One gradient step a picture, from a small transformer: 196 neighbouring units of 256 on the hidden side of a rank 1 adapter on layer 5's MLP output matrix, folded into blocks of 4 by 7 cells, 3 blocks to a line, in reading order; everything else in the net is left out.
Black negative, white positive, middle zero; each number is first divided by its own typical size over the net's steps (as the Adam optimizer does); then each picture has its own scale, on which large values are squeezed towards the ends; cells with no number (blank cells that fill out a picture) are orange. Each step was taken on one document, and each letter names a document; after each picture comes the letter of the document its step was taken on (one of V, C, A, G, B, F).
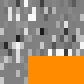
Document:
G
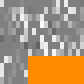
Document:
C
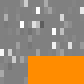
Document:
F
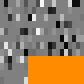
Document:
G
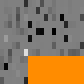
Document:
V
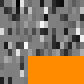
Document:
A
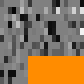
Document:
C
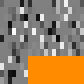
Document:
C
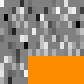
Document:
C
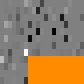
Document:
V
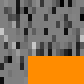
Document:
A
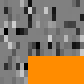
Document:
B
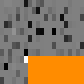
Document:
V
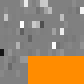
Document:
F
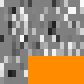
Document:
C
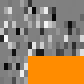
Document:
B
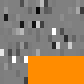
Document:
F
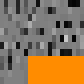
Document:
G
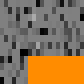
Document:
A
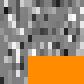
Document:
A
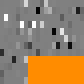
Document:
F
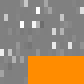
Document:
F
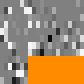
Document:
B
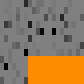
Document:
V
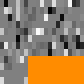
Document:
G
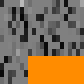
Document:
C
